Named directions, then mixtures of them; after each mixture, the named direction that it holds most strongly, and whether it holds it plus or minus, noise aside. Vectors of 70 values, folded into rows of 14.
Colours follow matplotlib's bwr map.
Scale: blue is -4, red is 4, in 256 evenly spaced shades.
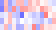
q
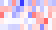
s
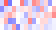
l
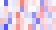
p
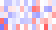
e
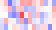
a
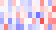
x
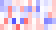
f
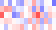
s, plus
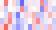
p, minus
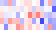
x, minus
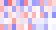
l, minus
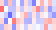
l, minus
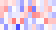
f, minus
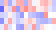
q, plus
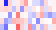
p, plus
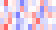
p, minus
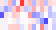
s, minus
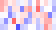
f, minus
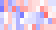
q, plus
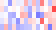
x, plus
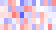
a, minus
